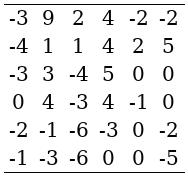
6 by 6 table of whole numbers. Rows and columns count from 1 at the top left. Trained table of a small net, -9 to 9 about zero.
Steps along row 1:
up down up down same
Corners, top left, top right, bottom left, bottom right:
-3 -2 -1 -5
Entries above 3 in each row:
2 2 1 2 0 0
